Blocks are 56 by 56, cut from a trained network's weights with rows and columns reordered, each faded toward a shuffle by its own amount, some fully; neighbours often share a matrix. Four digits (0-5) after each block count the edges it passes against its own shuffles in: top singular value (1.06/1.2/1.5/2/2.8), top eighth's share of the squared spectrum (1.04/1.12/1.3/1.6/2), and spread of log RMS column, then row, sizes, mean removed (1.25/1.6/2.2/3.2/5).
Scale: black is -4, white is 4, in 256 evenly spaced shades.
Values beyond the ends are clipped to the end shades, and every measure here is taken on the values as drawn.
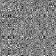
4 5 3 2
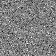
1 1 0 0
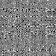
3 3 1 3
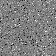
0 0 0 0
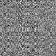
4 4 3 1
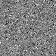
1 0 0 0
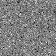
0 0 0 0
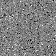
0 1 0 0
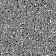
0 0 0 0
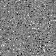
1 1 0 1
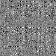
2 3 0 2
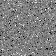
0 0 0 0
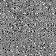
1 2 0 2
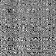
3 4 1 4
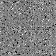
1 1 0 1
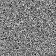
0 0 0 0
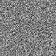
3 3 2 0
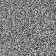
2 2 0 0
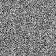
1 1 0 0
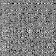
3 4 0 3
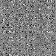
2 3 1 2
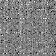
2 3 0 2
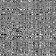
3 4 1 3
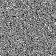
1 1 0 0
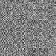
4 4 2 1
